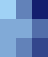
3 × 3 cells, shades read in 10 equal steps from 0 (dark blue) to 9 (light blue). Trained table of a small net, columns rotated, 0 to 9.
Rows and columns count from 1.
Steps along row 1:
down down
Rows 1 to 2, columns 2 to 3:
5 0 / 7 4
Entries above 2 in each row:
2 3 2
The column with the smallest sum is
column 3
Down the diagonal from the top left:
9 7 2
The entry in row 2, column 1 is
7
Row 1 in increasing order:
0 5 9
